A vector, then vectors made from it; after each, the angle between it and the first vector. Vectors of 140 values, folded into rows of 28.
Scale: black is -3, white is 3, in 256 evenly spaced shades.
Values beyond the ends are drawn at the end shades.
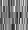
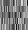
partly aligned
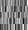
partly opposed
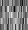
partly opposed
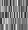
orthogonal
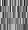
partly opposed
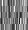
nearly parallel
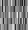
nearly opposite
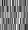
partly opposed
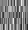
orthogonal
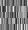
orthogonal
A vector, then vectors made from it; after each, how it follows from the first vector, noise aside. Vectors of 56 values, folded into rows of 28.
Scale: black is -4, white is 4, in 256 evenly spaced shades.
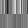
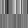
copied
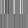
partly zeroed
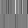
partly zeroed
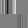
partly zeroed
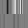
partly zeroed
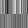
copied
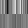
copied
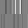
partly zeroed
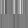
partly zeroed
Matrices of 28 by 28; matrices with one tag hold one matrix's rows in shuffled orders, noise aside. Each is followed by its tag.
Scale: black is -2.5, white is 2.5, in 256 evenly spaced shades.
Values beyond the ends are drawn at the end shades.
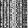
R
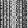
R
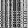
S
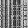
S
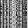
R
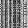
S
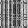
S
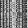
R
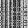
S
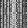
R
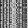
R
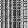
S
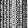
R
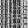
S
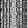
R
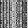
R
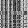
S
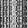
R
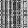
S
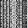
R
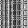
S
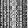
R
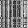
S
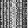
R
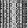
R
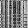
S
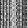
R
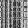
S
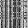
S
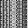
R
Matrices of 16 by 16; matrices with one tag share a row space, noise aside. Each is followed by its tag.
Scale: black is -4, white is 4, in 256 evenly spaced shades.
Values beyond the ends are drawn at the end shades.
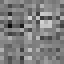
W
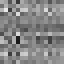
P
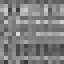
P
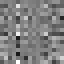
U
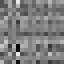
P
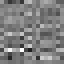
W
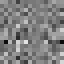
U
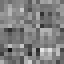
W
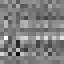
P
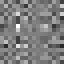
U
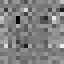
U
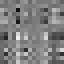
U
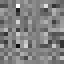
U
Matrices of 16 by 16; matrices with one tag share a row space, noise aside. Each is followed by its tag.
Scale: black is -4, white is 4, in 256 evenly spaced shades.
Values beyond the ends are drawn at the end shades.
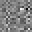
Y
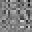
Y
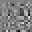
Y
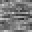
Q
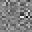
Y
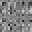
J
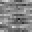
Q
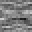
Q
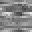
Q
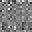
J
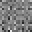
J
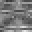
Q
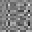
Y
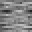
Q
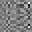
Y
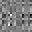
J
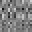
J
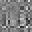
Y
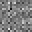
J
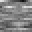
Q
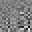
Y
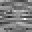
Q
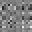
J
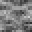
Q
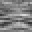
Q
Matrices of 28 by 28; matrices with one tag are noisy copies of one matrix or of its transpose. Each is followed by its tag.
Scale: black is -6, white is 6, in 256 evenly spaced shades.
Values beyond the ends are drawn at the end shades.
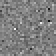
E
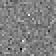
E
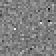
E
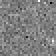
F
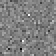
E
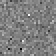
E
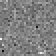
F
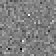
E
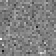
F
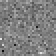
F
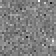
F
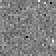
F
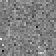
F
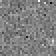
F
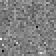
F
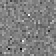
E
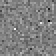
E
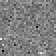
F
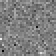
F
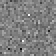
E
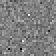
E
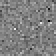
E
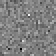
E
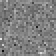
F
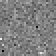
F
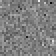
F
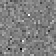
E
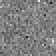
F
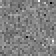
F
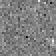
F
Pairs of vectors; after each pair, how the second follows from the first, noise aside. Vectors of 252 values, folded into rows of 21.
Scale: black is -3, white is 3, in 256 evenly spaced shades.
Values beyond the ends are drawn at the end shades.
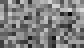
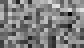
copied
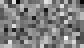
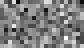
copied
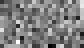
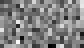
copied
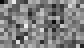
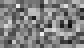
shuffled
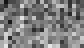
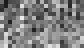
copied
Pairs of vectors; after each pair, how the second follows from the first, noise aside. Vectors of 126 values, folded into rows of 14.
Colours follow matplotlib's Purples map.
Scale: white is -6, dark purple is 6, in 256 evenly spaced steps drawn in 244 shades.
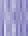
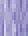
copied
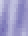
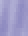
shrunk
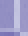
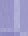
shrunk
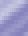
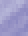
shrunk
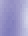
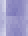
wrapped around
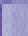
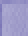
shrunk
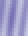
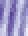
scaled up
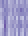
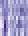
scaled up
